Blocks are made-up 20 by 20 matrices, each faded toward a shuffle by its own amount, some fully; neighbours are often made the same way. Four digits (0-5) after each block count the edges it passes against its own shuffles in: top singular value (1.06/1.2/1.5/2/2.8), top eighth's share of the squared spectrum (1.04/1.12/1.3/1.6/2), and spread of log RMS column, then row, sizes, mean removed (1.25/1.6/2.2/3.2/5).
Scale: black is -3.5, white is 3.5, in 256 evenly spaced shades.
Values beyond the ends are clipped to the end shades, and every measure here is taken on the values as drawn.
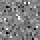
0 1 0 0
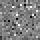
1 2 0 0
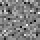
2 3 0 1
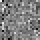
2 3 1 0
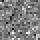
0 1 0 0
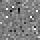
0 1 0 0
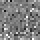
2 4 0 1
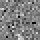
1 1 0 0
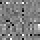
3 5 1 2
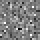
0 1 0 0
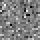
0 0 0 0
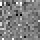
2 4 1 0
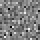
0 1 0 0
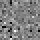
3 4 1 1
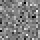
0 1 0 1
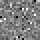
1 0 0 0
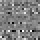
2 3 0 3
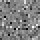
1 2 0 0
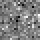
1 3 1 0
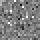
0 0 0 0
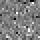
0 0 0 0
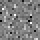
0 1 0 0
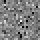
1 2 1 0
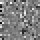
1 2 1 0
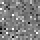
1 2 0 0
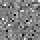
0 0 0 1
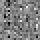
2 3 2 0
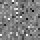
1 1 0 0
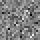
0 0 0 0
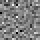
3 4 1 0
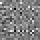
3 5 1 2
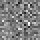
3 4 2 1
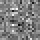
2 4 2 0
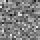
1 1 0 0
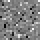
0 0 0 0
